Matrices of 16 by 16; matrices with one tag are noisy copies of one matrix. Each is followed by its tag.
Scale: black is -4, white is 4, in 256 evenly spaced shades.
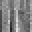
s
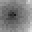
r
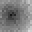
r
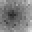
r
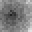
r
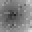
r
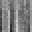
s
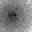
r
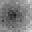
r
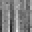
s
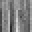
s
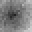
r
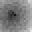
r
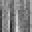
s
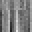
s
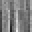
s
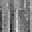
s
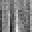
s
